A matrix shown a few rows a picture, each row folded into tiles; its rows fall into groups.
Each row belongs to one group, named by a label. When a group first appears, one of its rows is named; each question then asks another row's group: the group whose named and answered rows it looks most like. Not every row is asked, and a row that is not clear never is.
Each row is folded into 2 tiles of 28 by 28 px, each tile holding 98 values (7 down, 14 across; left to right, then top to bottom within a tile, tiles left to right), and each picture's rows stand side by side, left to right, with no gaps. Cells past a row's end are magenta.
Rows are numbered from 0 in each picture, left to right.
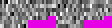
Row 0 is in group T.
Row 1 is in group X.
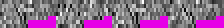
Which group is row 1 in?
X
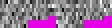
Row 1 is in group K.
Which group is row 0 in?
T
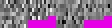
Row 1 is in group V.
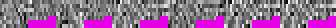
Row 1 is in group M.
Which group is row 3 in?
V
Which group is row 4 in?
T
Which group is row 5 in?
T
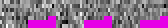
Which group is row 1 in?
M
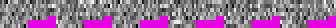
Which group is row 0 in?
T
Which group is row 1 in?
K
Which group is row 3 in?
X
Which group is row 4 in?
X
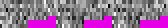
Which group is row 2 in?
K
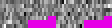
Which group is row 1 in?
T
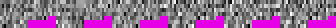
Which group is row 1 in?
K
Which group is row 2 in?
T
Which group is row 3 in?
V
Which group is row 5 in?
V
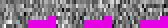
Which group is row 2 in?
V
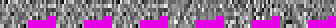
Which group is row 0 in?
T
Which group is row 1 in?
T
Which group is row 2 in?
T
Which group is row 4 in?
V
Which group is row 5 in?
M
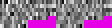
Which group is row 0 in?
T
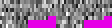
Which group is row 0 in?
K
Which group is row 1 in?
V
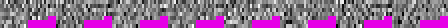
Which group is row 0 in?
V
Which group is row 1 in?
V
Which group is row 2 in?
T
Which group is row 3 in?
V
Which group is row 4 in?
X
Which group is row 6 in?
V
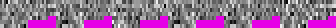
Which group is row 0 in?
T
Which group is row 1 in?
M
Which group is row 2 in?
K
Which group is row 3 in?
M
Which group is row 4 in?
M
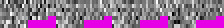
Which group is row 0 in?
V
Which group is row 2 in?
K
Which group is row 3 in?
M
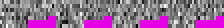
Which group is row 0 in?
K
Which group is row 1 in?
M
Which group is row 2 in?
T
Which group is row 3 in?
V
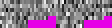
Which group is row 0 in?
K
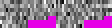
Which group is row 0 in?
K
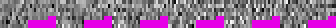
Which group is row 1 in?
K
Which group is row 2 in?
K
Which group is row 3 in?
T
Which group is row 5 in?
V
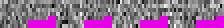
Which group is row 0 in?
V
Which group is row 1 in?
M
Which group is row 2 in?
T
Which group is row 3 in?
K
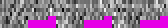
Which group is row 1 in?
K
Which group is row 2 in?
K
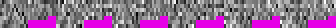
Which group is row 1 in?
T
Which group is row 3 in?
V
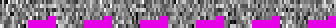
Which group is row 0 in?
T
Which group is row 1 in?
K
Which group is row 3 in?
T
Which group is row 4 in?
M
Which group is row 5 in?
K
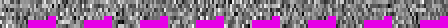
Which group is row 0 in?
K
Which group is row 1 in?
X
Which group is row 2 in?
M
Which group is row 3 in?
V
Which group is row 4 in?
T
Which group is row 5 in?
X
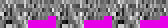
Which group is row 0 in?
M
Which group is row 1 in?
M
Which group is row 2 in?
M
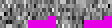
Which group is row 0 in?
M
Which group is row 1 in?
K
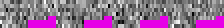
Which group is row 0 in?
K
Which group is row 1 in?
K
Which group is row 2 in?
M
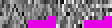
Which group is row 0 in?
X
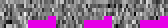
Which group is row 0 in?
M
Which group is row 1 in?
V
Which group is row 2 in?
X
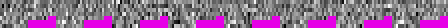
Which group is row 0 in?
X
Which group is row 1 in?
V
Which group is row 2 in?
V
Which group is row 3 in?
M
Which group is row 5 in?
X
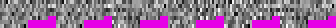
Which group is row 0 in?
T
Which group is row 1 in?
T
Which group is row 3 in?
V
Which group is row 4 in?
T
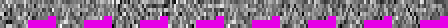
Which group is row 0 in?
M
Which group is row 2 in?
V
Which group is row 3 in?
T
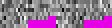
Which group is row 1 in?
K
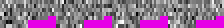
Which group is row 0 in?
M
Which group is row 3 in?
K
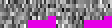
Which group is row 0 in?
V
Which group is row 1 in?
K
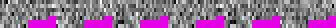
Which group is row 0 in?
T
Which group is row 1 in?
K
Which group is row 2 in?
M
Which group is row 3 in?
T
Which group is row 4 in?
M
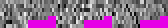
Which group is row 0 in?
M
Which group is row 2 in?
X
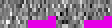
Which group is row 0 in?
V
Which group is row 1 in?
M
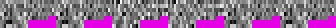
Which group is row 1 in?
M
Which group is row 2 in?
T
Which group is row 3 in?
T
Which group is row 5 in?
M
